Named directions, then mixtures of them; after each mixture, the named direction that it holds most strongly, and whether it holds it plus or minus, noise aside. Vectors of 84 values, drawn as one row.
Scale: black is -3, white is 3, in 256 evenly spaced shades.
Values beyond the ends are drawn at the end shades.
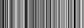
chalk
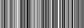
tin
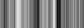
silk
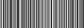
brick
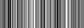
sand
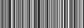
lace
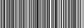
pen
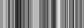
silk, minus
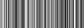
chalk, minus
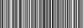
brick, minus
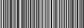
brick, plus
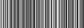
brick, plus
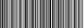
brick, minus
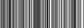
pen, plus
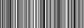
sand, plus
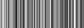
chalk, minus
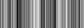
silk, minus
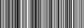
tin, minus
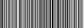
brick, minus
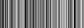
chalk, plus
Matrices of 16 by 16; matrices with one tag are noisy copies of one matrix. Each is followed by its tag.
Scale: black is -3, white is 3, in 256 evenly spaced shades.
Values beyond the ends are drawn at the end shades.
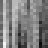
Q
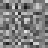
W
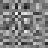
W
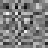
W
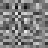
W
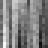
Q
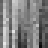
Q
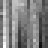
Q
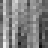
Q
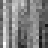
Q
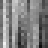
Q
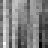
Q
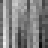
Q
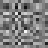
W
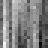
Q
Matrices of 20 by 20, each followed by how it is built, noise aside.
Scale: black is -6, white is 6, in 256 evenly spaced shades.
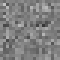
low rank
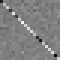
diagonal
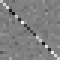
diagonal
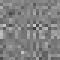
low rank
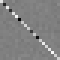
diagonal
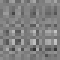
low rank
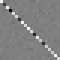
diagonal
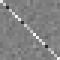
diagonal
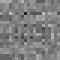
low rank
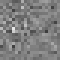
low rank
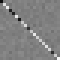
diagonal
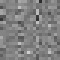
low rank
